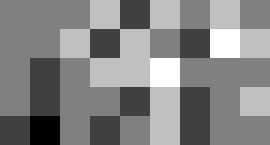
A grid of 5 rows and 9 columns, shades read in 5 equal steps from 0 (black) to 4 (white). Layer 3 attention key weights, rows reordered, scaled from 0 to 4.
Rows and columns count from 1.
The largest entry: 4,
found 2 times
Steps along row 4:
down up same down up down up up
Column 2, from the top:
2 2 1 1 0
